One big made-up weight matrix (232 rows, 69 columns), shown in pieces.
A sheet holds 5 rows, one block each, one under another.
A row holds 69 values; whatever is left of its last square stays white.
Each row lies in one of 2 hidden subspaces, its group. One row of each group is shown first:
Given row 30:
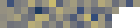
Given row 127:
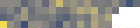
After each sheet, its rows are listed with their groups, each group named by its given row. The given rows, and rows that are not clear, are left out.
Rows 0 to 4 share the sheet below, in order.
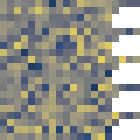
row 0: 30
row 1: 127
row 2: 30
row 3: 127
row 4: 30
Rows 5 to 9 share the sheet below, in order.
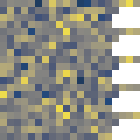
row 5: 30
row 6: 127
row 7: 127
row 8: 127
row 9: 127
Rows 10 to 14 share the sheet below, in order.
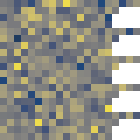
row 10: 30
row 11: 127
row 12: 127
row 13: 30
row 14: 30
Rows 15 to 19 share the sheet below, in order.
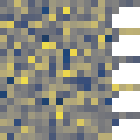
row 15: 127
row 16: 127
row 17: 127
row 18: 30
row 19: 127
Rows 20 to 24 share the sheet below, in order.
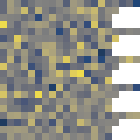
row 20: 127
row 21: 127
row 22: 30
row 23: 30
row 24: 30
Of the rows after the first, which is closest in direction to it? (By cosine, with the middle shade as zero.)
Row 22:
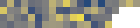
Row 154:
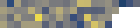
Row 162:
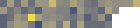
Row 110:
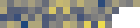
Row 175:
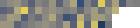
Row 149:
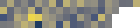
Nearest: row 162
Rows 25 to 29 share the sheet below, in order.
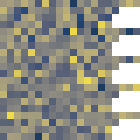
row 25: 127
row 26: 127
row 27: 127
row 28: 127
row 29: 30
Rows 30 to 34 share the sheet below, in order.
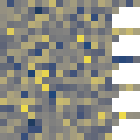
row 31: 30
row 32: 30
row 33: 127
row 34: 30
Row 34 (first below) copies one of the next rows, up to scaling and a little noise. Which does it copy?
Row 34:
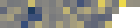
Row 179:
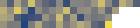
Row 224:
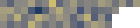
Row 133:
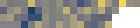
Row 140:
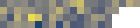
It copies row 133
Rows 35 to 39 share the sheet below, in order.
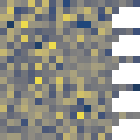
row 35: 127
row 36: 127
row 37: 30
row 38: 127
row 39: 127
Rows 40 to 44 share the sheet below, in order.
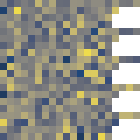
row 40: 127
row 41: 127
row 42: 30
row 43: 30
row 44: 127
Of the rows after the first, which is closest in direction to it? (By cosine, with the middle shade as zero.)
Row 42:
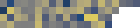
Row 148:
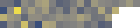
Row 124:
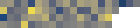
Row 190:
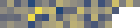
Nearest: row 148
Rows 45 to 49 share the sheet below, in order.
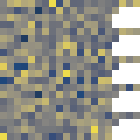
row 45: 30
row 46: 127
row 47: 127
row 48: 30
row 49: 127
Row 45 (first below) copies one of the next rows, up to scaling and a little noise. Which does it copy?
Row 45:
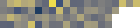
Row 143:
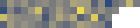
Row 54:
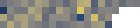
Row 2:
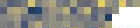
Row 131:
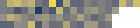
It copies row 131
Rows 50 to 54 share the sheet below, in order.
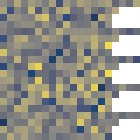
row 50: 30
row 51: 127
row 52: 30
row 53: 127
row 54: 30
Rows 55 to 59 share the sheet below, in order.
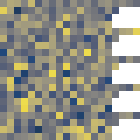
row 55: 127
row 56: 127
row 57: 127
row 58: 30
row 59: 30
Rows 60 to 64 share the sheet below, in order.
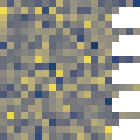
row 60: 30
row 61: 30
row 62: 30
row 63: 30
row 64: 30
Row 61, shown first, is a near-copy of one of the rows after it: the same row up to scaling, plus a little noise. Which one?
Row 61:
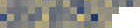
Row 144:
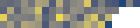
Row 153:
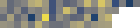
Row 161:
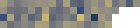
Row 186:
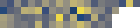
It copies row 161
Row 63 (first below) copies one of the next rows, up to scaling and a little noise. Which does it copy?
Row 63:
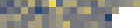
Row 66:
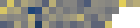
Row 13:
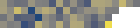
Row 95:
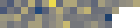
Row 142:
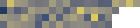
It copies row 95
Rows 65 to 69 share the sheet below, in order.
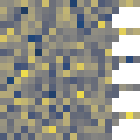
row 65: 127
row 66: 30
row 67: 127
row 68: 127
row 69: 127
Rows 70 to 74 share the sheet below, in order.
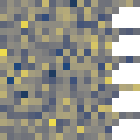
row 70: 127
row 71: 127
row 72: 127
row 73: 127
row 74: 30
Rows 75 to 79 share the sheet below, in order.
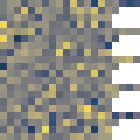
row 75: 127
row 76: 127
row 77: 30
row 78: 127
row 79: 30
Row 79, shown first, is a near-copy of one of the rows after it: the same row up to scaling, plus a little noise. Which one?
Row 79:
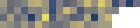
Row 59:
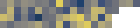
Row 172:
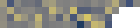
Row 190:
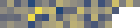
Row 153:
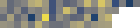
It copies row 153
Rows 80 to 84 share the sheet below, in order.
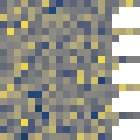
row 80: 127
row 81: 30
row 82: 127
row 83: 30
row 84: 127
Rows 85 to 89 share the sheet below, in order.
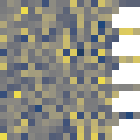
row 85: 127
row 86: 127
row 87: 127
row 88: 127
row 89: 127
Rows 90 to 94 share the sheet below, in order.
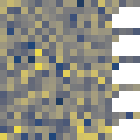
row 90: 127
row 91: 30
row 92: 30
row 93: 30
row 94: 127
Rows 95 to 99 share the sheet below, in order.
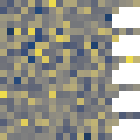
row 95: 30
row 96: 30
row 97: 127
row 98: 30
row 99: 127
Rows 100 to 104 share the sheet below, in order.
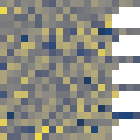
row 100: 30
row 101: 127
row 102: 127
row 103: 127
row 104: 30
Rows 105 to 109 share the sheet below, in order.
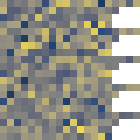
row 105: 127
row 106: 127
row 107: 127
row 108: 30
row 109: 30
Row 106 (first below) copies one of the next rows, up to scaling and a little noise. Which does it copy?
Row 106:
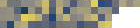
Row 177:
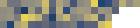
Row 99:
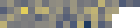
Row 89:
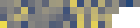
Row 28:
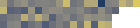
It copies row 177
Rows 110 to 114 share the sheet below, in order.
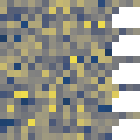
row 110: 127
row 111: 30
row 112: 127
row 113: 127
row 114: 30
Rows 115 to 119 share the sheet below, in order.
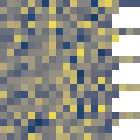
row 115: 127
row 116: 127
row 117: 127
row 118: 127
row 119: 30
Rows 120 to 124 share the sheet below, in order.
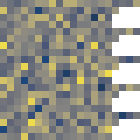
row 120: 30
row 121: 30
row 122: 127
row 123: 30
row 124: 30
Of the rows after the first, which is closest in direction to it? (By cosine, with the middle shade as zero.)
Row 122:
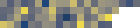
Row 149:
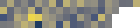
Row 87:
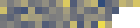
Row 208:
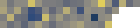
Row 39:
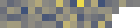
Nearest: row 149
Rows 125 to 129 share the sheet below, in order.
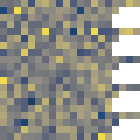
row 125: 127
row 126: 127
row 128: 30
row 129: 127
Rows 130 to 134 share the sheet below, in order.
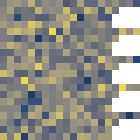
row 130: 127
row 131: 30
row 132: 127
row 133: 30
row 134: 127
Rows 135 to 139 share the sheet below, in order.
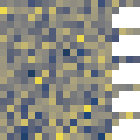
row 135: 30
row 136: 127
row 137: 30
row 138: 127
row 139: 30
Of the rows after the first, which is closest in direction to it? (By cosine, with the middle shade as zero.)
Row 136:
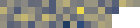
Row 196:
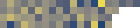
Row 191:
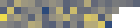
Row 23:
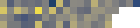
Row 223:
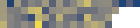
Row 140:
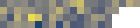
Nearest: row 191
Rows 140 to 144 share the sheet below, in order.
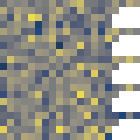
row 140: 30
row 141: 30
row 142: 30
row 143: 30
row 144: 30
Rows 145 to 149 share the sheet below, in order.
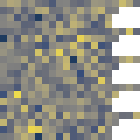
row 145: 30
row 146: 30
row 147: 127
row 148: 127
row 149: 30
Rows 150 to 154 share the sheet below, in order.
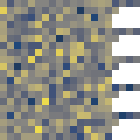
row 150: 30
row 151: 30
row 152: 127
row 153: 30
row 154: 30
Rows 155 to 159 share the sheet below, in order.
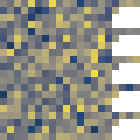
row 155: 30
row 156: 127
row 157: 127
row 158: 127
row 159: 30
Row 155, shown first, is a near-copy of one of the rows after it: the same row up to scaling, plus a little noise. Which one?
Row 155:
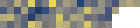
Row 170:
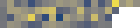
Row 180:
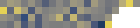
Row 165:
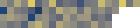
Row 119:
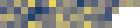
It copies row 119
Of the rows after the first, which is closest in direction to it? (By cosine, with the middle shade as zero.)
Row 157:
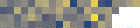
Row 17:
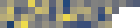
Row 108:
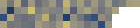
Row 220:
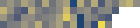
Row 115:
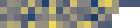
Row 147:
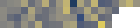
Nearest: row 147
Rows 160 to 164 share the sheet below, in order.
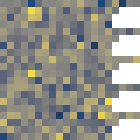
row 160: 30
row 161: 30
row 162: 30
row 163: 30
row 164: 127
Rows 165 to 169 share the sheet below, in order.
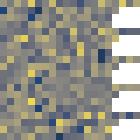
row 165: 30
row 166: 127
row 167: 30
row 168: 30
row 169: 30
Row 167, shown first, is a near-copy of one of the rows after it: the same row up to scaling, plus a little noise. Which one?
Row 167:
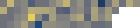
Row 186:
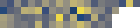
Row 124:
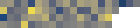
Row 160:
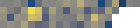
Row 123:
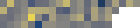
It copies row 123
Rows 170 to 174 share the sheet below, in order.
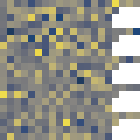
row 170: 30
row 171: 30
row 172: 30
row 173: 30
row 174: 127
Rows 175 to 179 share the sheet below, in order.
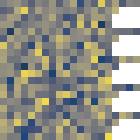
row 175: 127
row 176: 30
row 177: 127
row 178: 30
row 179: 30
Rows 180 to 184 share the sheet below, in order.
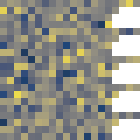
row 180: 30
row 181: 127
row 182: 127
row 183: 127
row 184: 127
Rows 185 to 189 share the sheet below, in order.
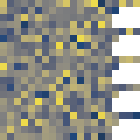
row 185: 127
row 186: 30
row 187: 127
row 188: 30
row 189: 127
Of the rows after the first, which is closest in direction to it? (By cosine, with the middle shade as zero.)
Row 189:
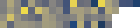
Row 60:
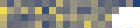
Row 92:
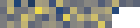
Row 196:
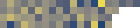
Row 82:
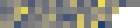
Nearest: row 196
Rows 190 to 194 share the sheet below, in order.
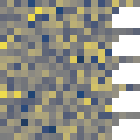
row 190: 30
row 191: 30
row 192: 127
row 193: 30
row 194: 127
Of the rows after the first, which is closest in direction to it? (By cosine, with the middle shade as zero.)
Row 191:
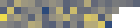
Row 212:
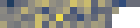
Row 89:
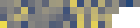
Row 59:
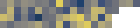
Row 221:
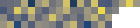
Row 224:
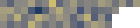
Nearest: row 59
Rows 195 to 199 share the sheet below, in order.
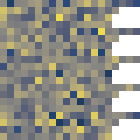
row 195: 30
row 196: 127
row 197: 30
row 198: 30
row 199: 30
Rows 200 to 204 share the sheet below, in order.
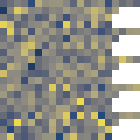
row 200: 127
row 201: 30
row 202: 30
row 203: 30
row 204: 127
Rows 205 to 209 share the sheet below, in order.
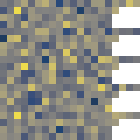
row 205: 127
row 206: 127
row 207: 127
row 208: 30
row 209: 30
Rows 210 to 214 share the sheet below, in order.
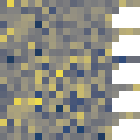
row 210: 30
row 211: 30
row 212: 30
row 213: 30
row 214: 30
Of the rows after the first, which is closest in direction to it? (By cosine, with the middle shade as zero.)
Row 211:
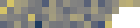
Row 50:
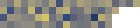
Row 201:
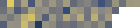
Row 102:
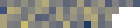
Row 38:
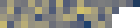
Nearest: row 201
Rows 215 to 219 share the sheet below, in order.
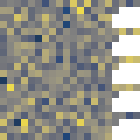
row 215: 127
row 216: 30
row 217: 127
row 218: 30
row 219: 127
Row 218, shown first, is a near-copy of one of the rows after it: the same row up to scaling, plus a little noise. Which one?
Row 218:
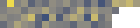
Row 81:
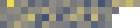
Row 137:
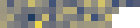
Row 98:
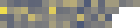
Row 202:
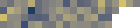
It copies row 81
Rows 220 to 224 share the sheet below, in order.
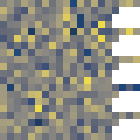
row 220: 127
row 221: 127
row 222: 127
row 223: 30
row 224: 30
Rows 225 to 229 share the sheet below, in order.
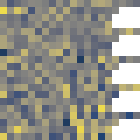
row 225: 30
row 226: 127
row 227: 127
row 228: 127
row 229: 127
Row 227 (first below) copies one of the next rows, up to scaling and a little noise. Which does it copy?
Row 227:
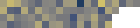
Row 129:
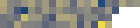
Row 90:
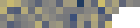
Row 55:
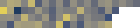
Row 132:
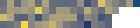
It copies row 90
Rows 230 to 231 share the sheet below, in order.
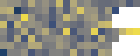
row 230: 127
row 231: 127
